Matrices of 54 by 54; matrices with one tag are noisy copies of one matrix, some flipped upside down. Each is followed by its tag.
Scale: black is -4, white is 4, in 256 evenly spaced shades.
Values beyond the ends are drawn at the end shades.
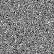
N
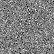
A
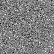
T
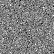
A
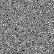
N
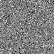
A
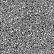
T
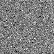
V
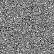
T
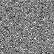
V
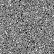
A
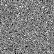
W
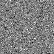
V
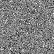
A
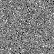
A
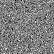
W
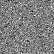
V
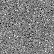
T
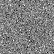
A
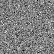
N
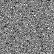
V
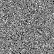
A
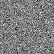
N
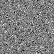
N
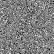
A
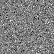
N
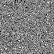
W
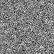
N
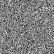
A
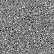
T
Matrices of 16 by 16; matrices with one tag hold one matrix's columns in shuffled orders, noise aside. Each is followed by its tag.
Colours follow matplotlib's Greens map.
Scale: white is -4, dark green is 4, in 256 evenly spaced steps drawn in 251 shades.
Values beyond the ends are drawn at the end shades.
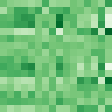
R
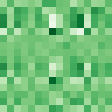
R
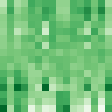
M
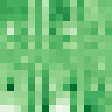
M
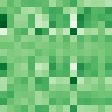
R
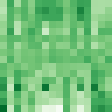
M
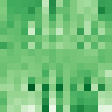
M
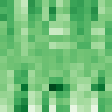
M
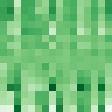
M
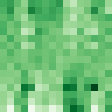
M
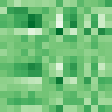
R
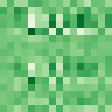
R
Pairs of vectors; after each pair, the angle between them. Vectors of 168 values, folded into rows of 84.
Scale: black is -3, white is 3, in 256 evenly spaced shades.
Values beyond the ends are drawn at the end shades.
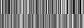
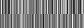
nearly parallel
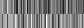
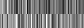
nearly parallel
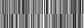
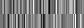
partly opposed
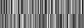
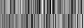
partly opposed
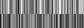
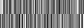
orthogonal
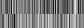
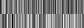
partly aligned
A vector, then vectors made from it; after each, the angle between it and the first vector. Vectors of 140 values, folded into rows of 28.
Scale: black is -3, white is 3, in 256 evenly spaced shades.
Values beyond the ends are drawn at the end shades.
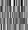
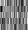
partly aligned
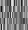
nearly parallel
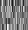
partly opposed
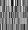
nearly opposite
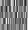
partly aligned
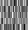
orthogonal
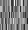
nearly opposite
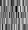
partly opposed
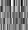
nearly parallel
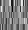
nearly opposite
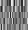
nearly parallel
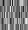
orthogonal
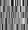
nearly opposite
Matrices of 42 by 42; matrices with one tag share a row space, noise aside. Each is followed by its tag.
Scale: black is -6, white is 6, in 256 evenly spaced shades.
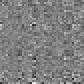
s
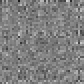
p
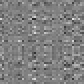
s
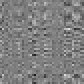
s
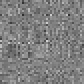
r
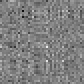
r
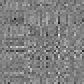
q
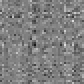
s
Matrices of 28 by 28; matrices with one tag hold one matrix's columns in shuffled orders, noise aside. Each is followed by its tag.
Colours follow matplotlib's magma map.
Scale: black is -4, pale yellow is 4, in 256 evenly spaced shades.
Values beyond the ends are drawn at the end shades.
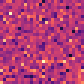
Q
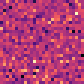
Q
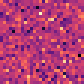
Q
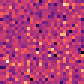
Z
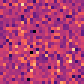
Z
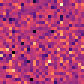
Z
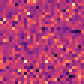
Q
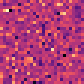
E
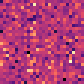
Z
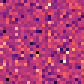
Z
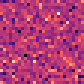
Q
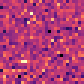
Q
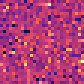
Z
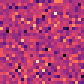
Q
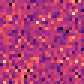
Q
